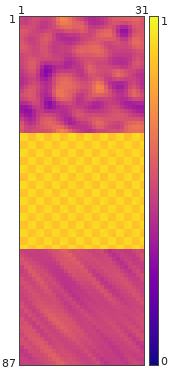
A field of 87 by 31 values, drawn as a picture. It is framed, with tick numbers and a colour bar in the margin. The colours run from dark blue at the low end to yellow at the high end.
It is made of 3 by 1 panels. Panel 1,1: middling, blotchy. Panel 2,1: very high, checkered, faint in contrast. Panel 3,1: middling, slanting down to the right, faint in contrast.
